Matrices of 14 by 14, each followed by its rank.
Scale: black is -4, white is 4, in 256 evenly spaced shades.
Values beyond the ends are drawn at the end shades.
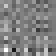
two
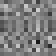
three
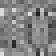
three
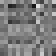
two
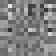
three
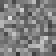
full rank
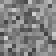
full rank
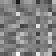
two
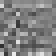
three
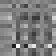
two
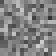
full rank
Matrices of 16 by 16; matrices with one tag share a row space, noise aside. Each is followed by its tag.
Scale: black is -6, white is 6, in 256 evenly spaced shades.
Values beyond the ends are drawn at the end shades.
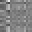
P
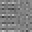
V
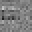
V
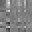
P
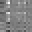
P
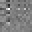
P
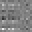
V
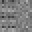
V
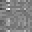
P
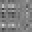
V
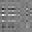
V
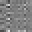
P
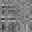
V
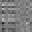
V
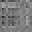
V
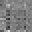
P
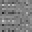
V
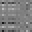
V
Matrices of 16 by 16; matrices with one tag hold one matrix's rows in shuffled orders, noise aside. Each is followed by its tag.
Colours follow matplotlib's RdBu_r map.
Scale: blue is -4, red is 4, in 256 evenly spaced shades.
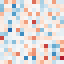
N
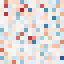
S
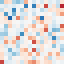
N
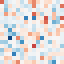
N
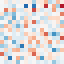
N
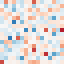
N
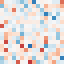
S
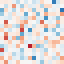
S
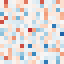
S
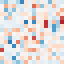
N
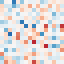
N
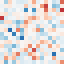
N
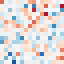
N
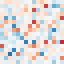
N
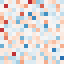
S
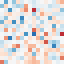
N
